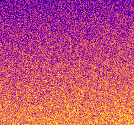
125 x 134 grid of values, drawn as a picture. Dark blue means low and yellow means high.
Stripes: none. Average level on the scale: 50%. Odd rows or columns: none. Slope: up to the bottom. Grain: fine.
